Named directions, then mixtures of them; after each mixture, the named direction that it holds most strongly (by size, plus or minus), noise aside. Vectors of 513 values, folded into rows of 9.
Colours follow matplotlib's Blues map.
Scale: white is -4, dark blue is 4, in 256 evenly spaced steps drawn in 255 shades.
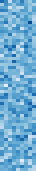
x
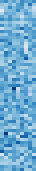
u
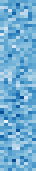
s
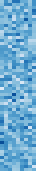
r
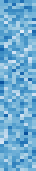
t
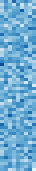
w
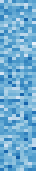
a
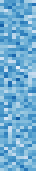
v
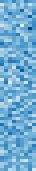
w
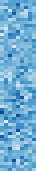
s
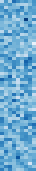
a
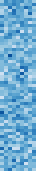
s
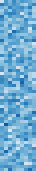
a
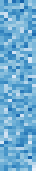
t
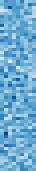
v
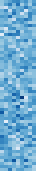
s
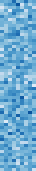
s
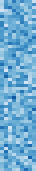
v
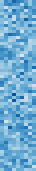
r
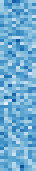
r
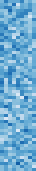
s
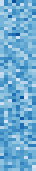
r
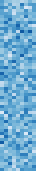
t
